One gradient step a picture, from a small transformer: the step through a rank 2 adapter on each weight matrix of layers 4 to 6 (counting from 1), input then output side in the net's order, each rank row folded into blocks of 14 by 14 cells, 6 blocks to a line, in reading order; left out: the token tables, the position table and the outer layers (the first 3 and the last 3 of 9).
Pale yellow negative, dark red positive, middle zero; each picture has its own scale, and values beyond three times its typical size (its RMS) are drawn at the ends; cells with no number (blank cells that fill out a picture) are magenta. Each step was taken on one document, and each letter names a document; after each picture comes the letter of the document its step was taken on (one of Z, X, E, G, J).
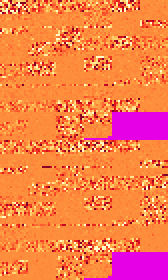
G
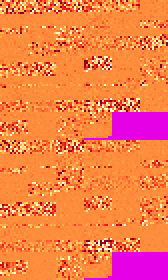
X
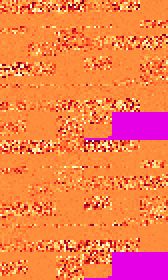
X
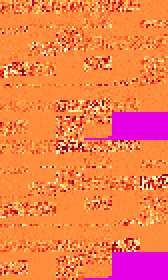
G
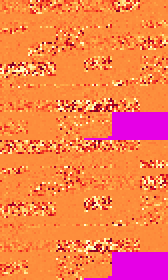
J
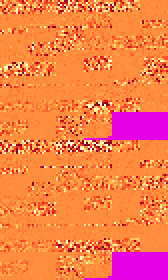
G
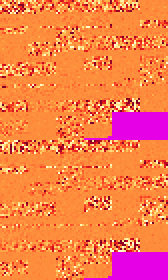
X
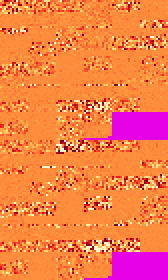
G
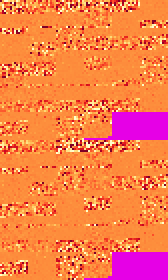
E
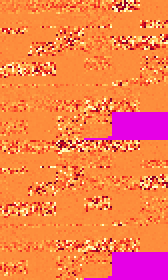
J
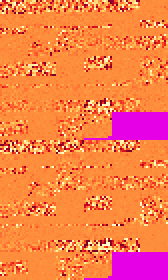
X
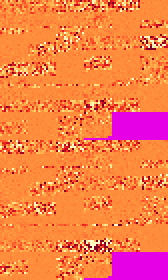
J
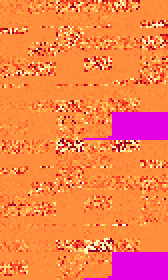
J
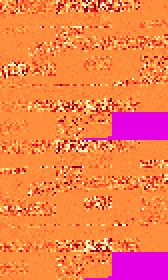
J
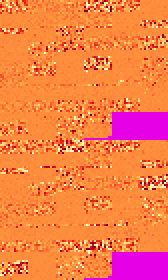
E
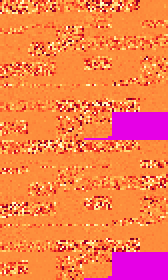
G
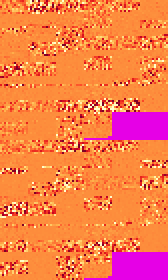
G
